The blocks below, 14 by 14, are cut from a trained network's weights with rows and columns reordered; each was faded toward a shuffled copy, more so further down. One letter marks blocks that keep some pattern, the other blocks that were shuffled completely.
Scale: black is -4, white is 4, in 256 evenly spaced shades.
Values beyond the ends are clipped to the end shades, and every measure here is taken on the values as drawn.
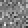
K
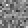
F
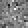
K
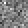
K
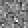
K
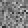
K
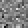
F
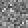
F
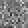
K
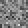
K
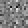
F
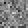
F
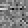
F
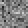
K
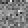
K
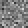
F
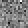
K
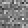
F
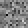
K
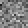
K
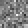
K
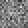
K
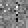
F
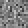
K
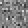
K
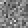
K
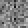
F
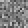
K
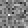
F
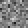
F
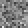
K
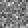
K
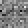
F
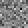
K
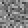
K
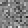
K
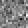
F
